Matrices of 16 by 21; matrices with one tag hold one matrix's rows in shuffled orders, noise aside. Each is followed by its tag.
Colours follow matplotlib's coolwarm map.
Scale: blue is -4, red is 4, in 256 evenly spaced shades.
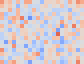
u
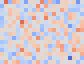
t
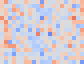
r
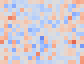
r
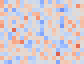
u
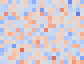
t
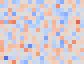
u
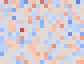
t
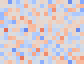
t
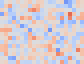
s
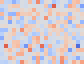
t
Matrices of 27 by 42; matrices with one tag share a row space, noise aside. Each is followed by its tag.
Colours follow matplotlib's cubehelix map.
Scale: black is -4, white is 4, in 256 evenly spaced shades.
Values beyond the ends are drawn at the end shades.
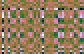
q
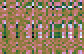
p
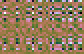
p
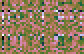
q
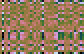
q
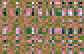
p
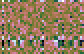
q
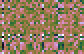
q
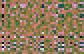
q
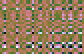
p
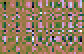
p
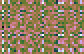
q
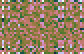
q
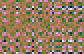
p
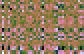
q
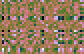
q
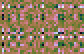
q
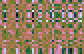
p
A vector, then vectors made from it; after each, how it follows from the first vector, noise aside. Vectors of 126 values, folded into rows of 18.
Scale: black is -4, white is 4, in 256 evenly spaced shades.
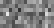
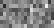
wrapped around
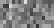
wrapped around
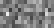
copied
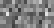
copied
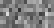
copied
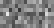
copied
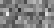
copied
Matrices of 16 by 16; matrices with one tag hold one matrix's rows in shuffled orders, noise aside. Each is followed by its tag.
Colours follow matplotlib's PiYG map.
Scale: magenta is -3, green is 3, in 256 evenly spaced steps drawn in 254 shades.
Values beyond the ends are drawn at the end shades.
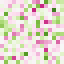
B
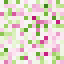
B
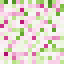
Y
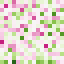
Y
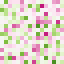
B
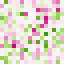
B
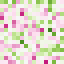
Y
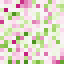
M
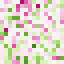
M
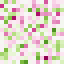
B
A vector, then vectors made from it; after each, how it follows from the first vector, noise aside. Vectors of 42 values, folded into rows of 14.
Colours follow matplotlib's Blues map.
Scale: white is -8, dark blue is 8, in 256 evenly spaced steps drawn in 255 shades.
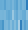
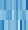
scaled up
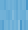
shrunk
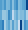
scaled up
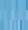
shrunk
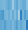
wrapped around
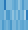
wrapped around
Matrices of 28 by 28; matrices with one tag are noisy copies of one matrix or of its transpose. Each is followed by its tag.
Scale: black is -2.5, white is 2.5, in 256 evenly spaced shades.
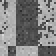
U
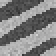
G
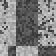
U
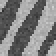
G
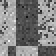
U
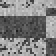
U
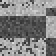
U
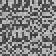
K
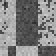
U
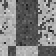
U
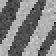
G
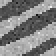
G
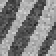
G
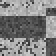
U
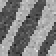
G
